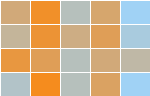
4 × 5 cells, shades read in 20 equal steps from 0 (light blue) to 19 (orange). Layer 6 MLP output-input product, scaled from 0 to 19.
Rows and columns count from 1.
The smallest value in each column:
4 14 5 11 0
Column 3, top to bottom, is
5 10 5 5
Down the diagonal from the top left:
11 17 5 13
